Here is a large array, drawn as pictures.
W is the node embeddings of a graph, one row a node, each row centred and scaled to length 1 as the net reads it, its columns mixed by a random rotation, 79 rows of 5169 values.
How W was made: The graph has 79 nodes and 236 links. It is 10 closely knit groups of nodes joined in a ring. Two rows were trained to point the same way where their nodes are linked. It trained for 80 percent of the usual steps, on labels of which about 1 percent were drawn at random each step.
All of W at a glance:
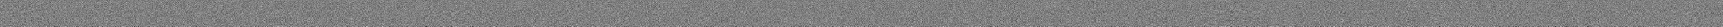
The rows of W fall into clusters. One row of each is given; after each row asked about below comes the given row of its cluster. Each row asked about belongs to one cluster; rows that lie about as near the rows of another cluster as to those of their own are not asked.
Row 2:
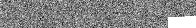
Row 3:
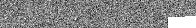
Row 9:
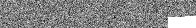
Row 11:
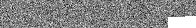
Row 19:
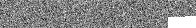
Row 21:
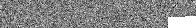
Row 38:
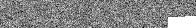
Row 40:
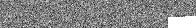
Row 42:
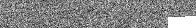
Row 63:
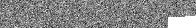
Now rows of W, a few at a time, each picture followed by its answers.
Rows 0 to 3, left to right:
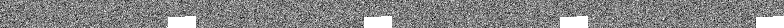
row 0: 2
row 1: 38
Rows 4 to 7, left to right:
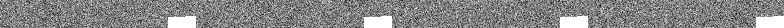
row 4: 42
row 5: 3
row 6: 19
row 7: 19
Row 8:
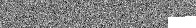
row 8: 40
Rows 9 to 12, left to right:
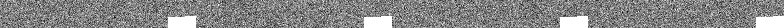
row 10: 42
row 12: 19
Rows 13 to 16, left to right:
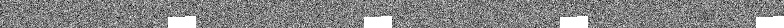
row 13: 11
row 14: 40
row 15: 38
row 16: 21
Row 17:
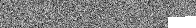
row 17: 3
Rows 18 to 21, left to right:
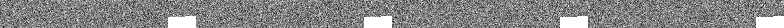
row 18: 19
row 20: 21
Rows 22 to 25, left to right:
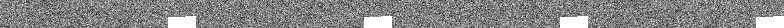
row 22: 42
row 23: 38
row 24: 11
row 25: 42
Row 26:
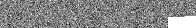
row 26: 3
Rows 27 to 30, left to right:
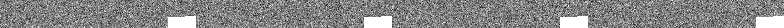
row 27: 2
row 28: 11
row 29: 21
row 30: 63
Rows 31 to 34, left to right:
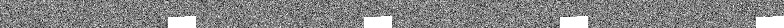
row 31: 38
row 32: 2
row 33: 38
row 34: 9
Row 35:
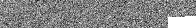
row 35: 9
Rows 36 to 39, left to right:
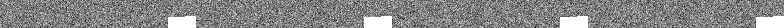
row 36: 40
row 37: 9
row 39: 3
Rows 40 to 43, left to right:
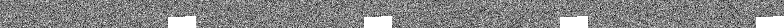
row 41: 40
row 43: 11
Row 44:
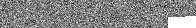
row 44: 21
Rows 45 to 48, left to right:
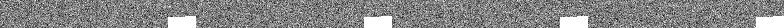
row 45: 11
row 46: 40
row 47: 38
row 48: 2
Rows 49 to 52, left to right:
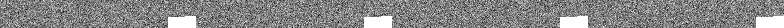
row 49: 38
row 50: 40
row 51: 3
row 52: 63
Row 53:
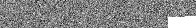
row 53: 9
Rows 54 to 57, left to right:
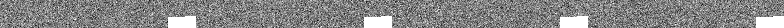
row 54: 3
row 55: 19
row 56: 63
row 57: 42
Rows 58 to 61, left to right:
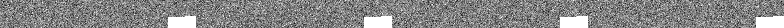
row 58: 63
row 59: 63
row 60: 9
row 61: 11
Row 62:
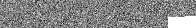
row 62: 9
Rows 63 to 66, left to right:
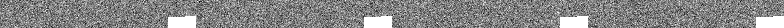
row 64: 63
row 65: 42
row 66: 42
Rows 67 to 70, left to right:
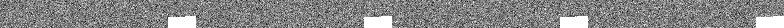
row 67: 63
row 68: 40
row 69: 40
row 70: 19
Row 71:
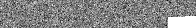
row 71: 38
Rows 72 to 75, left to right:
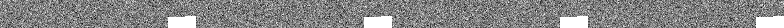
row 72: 3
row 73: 11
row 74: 3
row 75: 21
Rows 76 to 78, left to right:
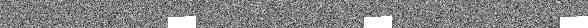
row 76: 2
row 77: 63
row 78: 38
